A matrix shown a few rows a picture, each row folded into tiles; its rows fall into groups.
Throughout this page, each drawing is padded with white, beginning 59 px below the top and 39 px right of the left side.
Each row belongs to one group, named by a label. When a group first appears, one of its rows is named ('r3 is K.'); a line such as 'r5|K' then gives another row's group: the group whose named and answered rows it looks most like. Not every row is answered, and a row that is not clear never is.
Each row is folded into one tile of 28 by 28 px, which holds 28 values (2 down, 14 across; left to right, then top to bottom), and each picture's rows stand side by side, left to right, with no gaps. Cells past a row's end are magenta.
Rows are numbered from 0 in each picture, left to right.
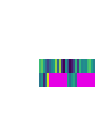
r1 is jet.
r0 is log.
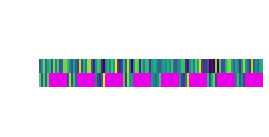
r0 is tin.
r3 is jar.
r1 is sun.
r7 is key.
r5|log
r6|jet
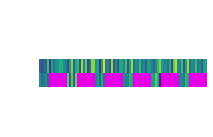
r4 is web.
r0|jet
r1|tin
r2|key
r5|key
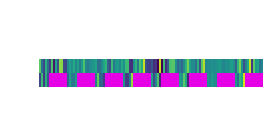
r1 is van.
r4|jet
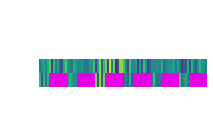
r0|tin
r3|sun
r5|jet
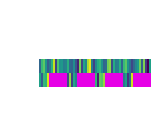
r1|sun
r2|jar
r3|log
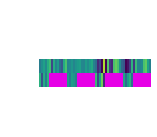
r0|tin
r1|web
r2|jet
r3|jet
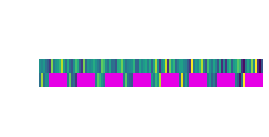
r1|key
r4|jar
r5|sun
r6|sun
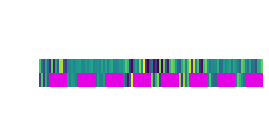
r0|sun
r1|web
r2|van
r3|log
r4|jet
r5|tin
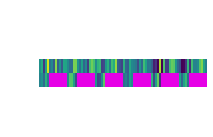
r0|key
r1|web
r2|log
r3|sun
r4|jet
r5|jet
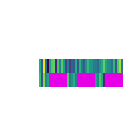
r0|jar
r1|jet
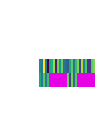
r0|jar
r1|tin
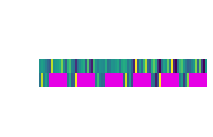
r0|sun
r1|log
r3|sun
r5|log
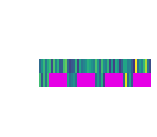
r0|tin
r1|jet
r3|sun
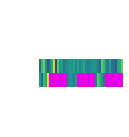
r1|van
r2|web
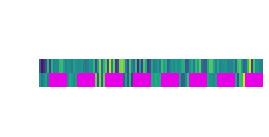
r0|jet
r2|tin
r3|sun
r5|log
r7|jar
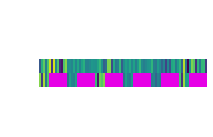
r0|tin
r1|van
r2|jar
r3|van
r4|sun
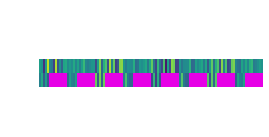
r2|tin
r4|sun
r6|tin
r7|van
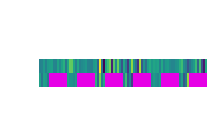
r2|jar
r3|key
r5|log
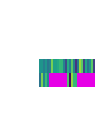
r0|sun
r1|jar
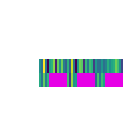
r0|jar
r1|jar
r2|sun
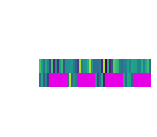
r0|sun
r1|sun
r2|jet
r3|web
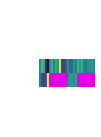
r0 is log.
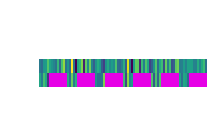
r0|web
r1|jar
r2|log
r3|jar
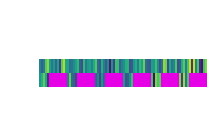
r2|sun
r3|log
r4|jar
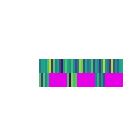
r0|tin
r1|jar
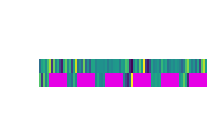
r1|key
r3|log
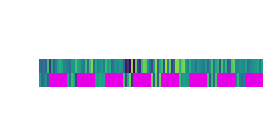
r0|jet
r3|jet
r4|tin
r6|tin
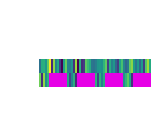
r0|tin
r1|jet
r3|web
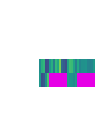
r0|log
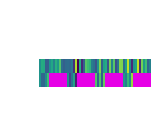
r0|log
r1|jet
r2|tin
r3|jar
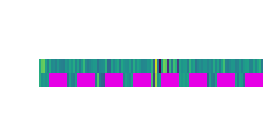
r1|van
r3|van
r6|van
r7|web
